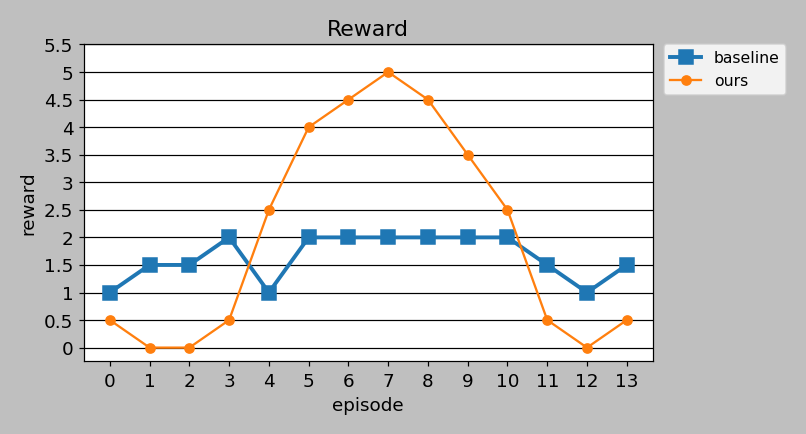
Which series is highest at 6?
ours
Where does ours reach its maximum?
7
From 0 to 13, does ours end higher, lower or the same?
the same
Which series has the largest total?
ours
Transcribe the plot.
Title: Reward
x-axis: episode, ticks 0 1 2 3 4 5 6 7 8 9 10 11 12 13
y-axis: reward, ticks 0 0.5 1 1.5 2 2.5 3 3.5 4 4.5 5 5.5
Legend: baseline, ours
Values:
baseline: 1 1.5 1.5 2 1 2 2 2 2 2 2 1.5 1 1.5
ours: 0.5 0 0 0.5 2.5 4 4.5 5 4.5 3.5 2.5 0.5 0 0.5
